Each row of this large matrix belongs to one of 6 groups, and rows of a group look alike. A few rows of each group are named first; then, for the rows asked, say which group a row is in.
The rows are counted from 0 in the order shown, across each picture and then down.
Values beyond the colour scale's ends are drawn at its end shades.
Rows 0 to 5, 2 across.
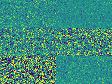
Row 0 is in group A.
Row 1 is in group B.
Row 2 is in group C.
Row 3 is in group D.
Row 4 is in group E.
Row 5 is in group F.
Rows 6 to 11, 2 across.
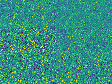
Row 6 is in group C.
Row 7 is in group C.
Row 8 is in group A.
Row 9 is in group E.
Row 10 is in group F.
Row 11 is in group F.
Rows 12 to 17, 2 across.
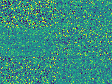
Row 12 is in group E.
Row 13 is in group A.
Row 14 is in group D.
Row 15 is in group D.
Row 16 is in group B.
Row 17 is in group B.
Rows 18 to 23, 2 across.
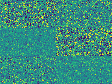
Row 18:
B
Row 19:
A
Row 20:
A
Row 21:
D
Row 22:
B
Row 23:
D
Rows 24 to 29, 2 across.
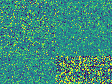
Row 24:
A
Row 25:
B
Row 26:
C
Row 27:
F
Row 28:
E
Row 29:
C
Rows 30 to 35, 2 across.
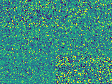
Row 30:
E
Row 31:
F
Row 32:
E
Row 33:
A
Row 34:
A
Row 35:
D
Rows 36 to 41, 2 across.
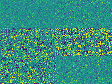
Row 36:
A
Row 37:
A
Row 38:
E
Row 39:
D
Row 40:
A
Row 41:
F
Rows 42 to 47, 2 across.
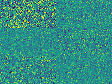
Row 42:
C
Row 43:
A
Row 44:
F
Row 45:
E
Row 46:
F
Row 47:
F
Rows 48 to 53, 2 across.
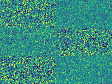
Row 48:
F
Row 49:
E
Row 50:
D
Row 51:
E
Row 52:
E
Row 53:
C
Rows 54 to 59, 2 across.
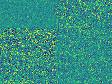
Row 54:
A
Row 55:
C
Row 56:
D
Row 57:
C
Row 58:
C
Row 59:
D
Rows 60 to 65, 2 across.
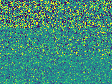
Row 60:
B
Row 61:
B
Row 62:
A
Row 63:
F
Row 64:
B
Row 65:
A
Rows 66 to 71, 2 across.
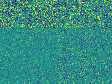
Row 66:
D
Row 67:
C
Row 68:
F
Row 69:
B
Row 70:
B
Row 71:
E
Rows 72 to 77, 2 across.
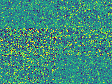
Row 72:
E
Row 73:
C
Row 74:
A
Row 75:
D
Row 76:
C
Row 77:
B
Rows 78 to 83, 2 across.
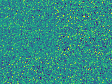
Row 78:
C
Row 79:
A
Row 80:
E
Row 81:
E
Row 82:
E
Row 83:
B
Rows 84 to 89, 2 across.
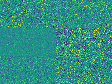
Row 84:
F
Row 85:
D
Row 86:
C
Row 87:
C
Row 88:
B
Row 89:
A
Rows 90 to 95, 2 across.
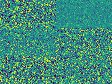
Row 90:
F
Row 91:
A
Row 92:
A
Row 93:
A
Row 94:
F
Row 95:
B
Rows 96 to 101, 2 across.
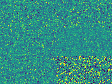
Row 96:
A
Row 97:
F
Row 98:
C
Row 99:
B
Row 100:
B
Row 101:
C
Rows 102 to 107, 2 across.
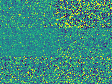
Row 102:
D
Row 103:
C
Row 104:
D
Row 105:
E
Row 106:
A
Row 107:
A
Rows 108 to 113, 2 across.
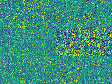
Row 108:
C
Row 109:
A
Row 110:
C
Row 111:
C
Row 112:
D
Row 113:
F
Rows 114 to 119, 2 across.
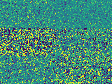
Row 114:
A
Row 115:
E
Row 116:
E
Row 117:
E
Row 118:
D
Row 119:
C
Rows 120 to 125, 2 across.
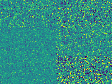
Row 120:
C
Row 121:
E
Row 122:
B
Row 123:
D
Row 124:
D
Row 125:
E
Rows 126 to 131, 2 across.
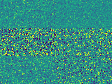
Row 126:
C
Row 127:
A
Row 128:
E
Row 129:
D
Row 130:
D
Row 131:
B
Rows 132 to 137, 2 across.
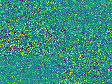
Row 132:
B
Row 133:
D
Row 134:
A
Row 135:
B
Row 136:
F
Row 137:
C
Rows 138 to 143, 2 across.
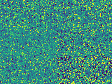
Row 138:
C
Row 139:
D
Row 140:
A
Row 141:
A
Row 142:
D
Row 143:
E
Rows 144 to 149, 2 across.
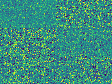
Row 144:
D
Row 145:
C
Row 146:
C
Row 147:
B
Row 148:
C
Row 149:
E
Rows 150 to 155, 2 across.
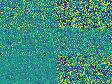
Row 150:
C
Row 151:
B
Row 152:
D
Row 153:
A
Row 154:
B
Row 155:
E
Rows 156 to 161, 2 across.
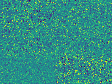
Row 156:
E
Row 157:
F
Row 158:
E
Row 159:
C
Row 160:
A
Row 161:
D
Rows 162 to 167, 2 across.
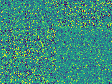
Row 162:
B
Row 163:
B
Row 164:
B
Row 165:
A
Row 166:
A
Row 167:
F
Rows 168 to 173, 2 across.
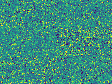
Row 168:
F
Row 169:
A
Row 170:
F
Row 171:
C
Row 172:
D
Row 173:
B
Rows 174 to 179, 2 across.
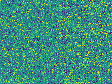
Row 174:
F
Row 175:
D
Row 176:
E
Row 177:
D
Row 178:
C
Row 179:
C
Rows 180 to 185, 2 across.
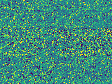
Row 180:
C
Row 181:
C
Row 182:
C
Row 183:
B
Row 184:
E
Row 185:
E
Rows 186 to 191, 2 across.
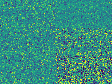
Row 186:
D
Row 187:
B
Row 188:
A
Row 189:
D
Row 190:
F
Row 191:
B
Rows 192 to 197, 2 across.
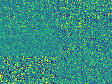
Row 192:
C
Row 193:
C
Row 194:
D
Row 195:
E
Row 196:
F
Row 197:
B
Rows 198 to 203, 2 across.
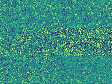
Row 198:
D
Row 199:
D
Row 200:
F
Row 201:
C
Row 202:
A
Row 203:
A
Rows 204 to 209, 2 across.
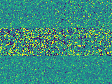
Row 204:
A
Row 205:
A
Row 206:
C
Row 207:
D
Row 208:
B
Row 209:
F
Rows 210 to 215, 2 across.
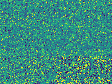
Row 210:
A
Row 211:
C
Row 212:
B
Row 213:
F
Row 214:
B
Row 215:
F
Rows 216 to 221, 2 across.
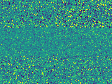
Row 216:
E
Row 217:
F
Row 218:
F
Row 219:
D
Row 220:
C
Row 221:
B
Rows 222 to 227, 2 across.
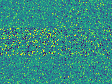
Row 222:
C
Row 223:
F
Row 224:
D
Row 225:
B
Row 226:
E
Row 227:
E
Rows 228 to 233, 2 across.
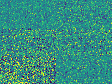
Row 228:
B
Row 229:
E
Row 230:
E
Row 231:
D
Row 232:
C
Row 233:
F
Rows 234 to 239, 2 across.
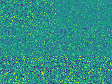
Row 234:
A
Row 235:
F
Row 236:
D
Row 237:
E
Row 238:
C
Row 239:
C
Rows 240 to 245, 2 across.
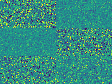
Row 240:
F
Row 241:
E
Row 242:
A
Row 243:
E
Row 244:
E
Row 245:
F
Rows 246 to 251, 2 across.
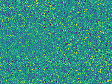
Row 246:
D
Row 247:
F
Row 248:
D
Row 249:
F
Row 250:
D
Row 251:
D
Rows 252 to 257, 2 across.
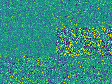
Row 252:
D
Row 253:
F
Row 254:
B
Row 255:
C
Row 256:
C
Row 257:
E
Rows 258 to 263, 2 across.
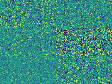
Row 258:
F
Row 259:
B
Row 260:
F
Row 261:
B
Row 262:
A
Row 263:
F
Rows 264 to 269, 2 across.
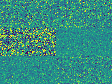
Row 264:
A
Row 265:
C
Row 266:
D
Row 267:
A
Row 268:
E
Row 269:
A
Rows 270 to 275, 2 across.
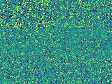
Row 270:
F
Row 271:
C
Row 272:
D
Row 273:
B
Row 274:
B
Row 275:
D
